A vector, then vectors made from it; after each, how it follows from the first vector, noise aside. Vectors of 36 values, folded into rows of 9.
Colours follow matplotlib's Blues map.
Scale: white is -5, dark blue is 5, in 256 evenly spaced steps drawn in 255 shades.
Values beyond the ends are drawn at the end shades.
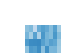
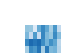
scaled up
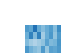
negated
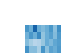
negated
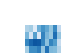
scaled up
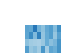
negated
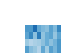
negated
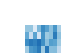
scaled up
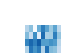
scaled up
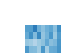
negated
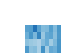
negated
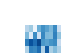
scaled up
